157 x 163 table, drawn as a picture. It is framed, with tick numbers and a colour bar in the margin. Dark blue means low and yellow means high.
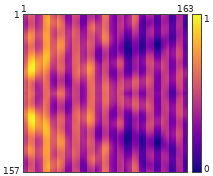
Upright stripes repeat 11 times across the table. The top and bottom halves mirror each other. No lone cell stands out from its neighbours. The field climbs toward the left.
